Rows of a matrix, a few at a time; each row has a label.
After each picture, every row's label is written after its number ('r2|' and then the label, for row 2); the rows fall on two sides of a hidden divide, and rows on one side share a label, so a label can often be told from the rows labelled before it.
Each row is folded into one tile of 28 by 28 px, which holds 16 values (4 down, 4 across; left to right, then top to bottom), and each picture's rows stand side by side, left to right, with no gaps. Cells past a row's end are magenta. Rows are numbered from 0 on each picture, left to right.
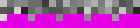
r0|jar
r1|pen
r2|pen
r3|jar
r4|pen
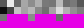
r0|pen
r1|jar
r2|jar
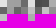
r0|jar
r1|jar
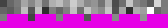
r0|pen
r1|pen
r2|jar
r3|jar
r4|pen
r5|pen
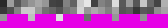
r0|pen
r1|jar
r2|pen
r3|jar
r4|jar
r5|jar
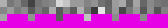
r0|jar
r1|pen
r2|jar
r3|jar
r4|jar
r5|pen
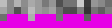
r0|jar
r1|jar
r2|pen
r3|pen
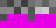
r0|pen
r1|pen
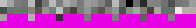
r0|jar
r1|jar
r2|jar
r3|jar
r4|jar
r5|pen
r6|pen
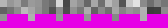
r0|jar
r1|jar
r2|jar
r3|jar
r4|jar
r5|jar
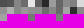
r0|pen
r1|jar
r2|pen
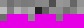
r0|jar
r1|jar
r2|jar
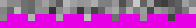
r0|jar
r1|pen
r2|pen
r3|jar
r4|jar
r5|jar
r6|pen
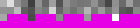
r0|jar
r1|pen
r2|pen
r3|jar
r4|jar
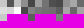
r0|jar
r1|pen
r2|pen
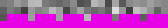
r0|pen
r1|jar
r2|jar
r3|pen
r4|jar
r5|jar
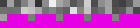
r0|pen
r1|jar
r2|jar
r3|jar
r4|pen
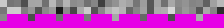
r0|jar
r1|jar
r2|pen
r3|jar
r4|jar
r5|jar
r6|jar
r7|pen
